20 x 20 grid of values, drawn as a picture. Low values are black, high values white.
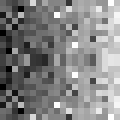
Mirror symmetry: top to bottom. Slope: up to the right. Calmest part: middle right. Stripes: none. Average level on the scale: 50%.
